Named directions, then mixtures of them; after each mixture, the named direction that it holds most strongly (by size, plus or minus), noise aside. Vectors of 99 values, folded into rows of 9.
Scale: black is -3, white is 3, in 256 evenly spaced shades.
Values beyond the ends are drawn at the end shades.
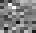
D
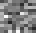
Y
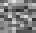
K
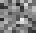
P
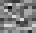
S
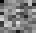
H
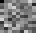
H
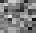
K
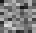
H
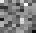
P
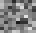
P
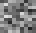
Y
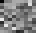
H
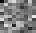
H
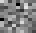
P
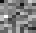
Y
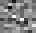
S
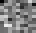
H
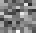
H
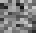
P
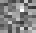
Y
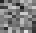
D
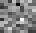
P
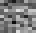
K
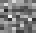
K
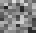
P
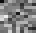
Y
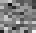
D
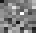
D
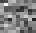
K
